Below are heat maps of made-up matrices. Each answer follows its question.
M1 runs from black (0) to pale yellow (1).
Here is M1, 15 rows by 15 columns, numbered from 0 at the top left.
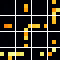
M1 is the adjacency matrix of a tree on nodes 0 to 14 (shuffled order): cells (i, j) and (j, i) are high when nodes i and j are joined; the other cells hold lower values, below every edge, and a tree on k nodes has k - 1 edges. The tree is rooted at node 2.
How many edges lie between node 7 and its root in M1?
2
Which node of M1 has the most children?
13
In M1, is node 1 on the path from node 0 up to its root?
no
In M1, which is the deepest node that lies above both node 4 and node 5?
13
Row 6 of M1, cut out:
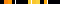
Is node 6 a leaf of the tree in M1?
no
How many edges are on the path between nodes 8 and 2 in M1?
2
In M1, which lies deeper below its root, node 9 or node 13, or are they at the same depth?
node 9
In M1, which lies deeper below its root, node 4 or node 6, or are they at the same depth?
node 4
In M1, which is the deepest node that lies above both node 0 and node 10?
13
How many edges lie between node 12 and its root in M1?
2
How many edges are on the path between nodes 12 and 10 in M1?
2
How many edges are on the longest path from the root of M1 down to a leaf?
2
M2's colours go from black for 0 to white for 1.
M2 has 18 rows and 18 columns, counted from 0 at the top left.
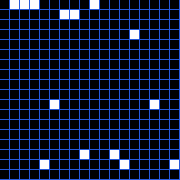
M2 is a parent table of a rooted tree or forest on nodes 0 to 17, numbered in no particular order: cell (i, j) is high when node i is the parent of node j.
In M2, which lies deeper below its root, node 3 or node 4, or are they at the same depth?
the same depth
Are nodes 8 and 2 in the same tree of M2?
no
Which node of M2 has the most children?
0
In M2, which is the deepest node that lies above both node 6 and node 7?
1
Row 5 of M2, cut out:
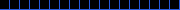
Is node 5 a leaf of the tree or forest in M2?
yes
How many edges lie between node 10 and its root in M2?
0
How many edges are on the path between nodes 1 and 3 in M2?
2
